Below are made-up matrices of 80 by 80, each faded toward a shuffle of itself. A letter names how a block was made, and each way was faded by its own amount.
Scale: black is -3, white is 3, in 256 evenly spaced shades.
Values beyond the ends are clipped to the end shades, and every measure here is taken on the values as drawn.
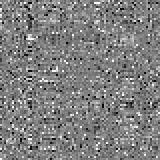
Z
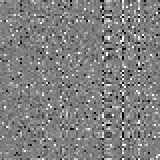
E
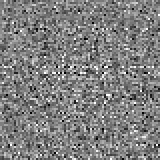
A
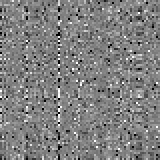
E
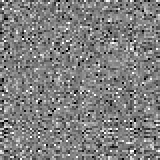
Z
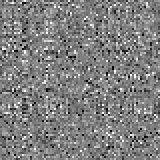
Z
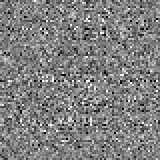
A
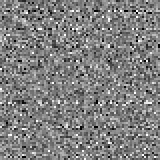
A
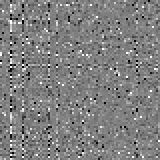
E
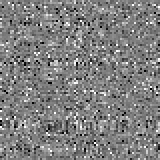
Z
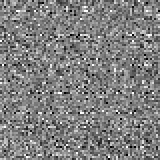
A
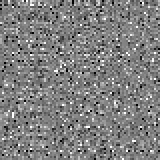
Z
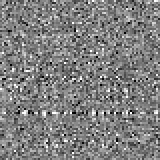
A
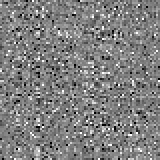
Z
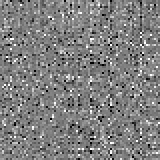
Z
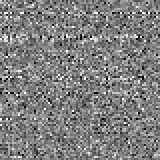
A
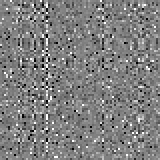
E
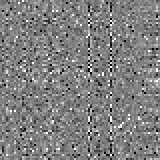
E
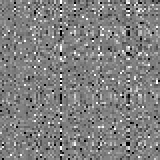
E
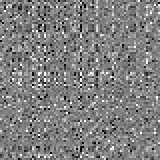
E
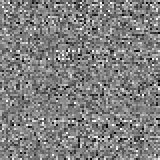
A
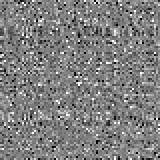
Z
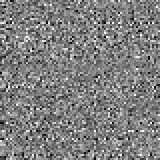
A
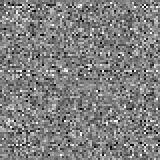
A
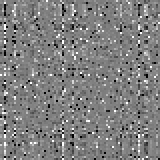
E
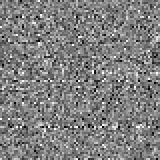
A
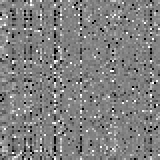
E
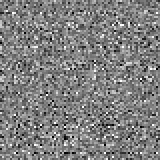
A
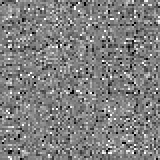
Z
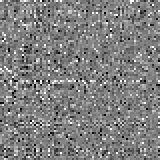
Z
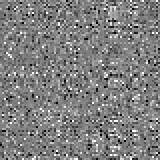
Z
